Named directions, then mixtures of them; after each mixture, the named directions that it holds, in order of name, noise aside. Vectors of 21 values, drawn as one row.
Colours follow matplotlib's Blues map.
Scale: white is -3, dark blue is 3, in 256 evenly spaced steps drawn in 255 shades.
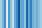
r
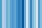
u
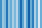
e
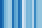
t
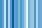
r, t, u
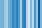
e, u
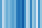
u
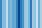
r, t, u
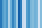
e, t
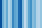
e, t, u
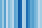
e, r, t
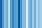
t, u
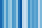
e, t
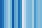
t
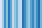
e, t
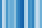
e, u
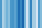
u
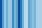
e, t, u
